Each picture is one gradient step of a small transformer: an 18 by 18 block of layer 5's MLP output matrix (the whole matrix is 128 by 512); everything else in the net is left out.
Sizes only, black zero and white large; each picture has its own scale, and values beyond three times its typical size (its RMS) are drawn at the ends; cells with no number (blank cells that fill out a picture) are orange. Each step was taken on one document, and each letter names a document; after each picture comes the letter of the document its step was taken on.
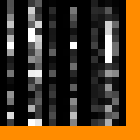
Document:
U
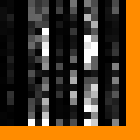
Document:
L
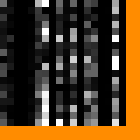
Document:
L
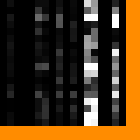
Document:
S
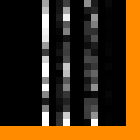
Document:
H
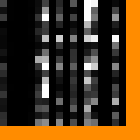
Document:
L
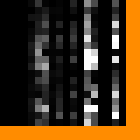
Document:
S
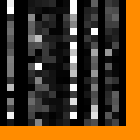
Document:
U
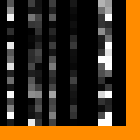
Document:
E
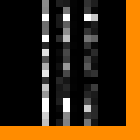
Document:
H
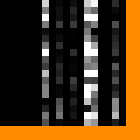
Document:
S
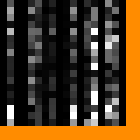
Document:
U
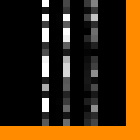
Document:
H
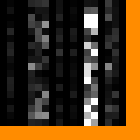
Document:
S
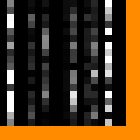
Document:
E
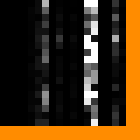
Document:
S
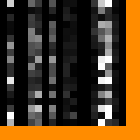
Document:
E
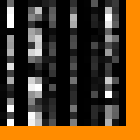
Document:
E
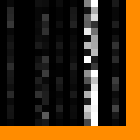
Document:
S
